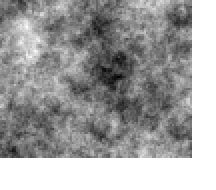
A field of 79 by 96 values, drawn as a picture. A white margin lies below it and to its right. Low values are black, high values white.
Overall the values sit about 50% of the way up the scale. The halves do not mirror each other. No single row or column stands out from its neighbours. The centre is the ninth with the lowest average. No lone cell stands out from its neighbours. The histogram is bell-shaped.
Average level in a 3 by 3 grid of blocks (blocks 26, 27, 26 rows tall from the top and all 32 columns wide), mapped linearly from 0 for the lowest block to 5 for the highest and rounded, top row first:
5 1 3
5 0 2
1 3 3
